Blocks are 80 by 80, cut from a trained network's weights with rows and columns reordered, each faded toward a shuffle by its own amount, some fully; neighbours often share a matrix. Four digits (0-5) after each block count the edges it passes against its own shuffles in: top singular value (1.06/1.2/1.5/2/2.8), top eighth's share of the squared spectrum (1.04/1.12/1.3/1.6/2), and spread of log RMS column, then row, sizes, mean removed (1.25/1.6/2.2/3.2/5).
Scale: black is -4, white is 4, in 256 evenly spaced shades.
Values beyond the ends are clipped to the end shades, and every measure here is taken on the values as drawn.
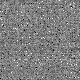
1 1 0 0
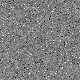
0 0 0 0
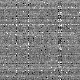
4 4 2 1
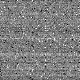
3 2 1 1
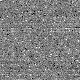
2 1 0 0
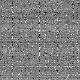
3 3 2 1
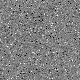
0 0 0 0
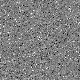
1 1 0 0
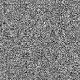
3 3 1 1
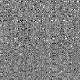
4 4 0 3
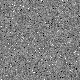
0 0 0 0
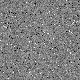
0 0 0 0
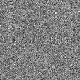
3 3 0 0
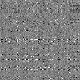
3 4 1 3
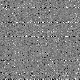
3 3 0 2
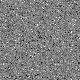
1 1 0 0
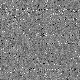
2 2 0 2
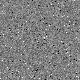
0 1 0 0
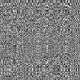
4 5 3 3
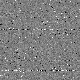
3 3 0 2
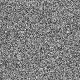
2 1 0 0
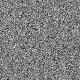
1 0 0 0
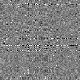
4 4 2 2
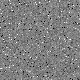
0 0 0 0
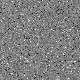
1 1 0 0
